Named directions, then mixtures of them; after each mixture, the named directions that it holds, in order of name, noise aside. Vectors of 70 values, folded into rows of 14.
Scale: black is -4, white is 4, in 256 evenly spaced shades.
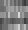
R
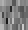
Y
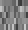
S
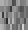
Y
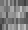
R, S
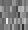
R, S, Y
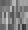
R, S, Y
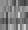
R, S, Y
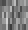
R, S, Y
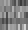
R, S, Y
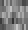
R, Y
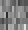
R, S, Y
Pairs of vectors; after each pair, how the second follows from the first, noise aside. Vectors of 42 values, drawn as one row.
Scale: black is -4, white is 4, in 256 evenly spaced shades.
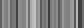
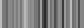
shuffled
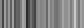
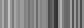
reversed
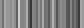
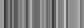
reversed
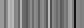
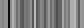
reversed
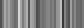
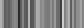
negated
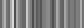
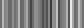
reversed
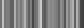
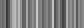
shuffled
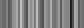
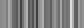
negated
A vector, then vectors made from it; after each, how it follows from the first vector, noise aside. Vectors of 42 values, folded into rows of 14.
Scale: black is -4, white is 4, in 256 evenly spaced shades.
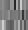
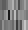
wrapped around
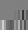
partly zeroed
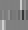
partly zeroed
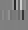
partly zeroed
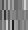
reversed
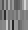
reversed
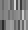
negated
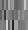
reversed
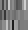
reversed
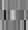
wrapped around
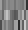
wrapped around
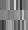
negated
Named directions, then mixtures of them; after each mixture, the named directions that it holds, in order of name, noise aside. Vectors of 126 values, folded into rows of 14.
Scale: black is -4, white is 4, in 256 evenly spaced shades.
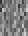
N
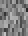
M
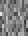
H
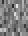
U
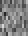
H, M, N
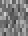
M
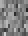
M, N, U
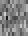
H, M, U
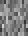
H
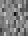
H, N, U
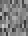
H, M, N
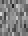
H, M, U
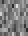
H, U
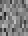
H, M, N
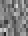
M, U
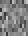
H, M, N
